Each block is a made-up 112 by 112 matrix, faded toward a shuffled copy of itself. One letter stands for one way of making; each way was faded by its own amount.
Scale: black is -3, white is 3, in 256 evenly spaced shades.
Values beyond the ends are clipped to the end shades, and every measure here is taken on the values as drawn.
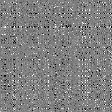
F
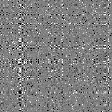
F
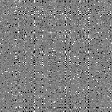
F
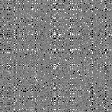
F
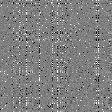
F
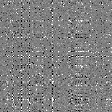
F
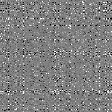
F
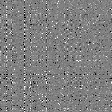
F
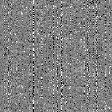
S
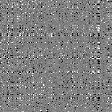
F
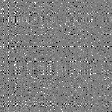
F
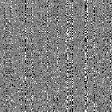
S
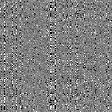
S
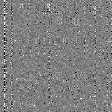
S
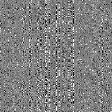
S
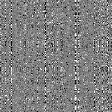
S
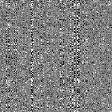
S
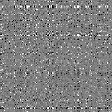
F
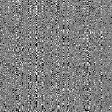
S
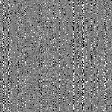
S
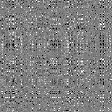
F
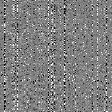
S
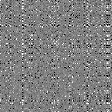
F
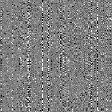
S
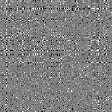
F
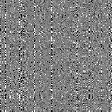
S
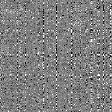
S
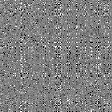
F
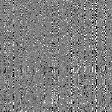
S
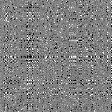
F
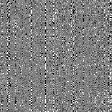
S
